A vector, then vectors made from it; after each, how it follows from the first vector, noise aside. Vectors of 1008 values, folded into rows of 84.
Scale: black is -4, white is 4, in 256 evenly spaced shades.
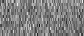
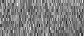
copied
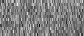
copied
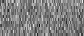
copied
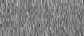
shrunk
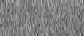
shrunk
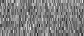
copied
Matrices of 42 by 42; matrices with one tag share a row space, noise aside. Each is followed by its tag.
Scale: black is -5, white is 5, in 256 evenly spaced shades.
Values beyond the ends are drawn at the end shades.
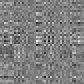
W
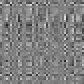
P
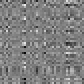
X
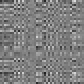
W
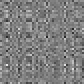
P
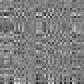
W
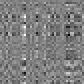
X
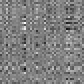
X
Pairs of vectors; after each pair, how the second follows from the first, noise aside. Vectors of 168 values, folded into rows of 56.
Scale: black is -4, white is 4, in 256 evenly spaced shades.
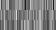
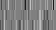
partly zeroed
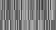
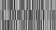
wrapped around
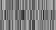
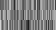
wrapped around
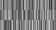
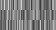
wrapped around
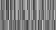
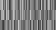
wrapped around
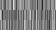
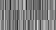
wrapped around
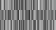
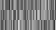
wrapped around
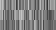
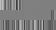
partly zeroed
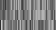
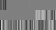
partly zeroed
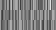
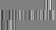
partly zeroed
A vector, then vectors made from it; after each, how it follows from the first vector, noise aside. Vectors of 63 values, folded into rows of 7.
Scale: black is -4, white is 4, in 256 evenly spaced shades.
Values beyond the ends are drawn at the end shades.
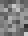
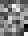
scaled up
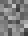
sign-scrambled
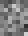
copied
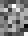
scaled up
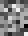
scaled up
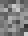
copied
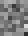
negated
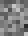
copied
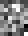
scaled up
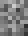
sign-scrambled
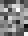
scaled up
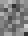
negated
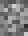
copied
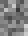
sign-scrambled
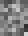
copied
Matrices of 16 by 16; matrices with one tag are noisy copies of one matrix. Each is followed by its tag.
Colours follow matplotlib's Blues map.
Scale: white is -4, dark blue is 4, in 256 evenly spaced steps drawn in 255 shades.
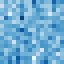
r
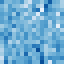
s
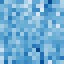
s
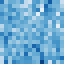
s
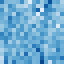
s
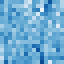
s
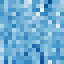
s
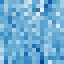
s
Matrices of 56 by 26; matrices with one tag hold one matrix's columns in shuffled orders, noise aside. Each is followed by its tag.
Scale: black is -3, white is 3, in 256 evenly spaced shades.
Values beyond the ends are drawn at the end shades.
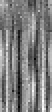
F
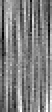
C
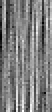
C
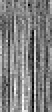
F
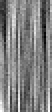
C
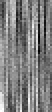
C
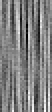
C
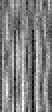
F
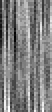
C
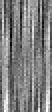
C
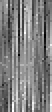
C
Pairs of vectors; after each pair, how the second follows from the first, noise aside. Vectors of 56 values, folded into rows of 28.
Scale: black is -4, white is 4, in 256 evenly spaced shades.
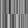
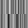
negated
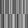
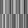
reversed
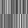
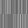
shrunk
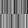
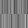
shrunk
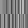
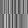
reversed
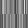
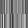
reversed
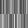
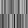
negated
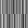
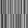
negated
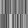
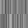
shrunk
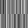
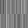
shrunk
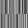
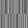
shrunk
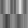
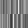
shuffled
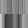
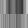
reversed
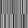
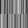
shuffled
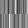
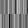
negated
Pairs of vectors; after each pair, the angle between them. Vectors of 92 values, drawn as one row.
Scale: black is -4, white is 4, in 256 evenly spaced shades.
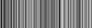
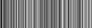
nearly parallel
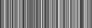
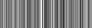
partly aligned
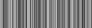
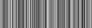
nearly parallel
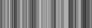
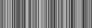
partly aligned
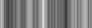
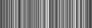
orthogonal
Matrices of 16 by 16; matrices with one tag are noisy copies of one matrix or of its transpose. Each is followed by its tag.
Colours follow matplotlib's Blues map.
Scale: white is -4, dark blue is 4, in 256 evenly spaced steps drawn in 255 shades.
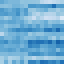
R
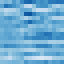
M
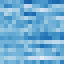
M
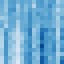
R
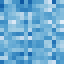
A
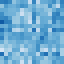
A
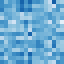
A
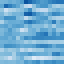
M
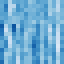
M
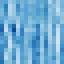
M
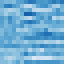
M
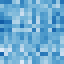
A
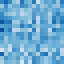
A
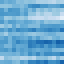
R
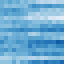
R
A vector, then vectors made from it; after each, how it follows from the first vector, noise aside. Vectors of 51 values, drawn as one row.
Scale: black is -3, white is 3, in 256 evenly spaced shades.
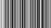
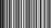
negated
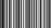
negated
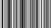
sign-scrambled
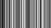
negated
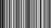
negated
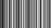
negated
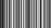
negated
